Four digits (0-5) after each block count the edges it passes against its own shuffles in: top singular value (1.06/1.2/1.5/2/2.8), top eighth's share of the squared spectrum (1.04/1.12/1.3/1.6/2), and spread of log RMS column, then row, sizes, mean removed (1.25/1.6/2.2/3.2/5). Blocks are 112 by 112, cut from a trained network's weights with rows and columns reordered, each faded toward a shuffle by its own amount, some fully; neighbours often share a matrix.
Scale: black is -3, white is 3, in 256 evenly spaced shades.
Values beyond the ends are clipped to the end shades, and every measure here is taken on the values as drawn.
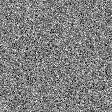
0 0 0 0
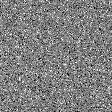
1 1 0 0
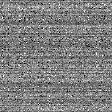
4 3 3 1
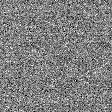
1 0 0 0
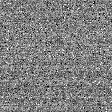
2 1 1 0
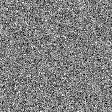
0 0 0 0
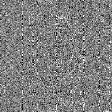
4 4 3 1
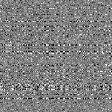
5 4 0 4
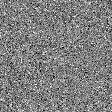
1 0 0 0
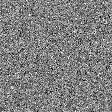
0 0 0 0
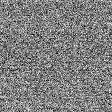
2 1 0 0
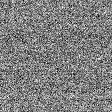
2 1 0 0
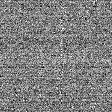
3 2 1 0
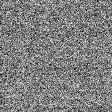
1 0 0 0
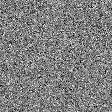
0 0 0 0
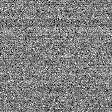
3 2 1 0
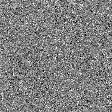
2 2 1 0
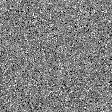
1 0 0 1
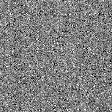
2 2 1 2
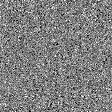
1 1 0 1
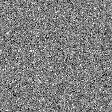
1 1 0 1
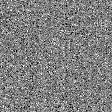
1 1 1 1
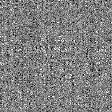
3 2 1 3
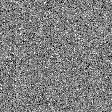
1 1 0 1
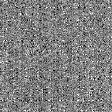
3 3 1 3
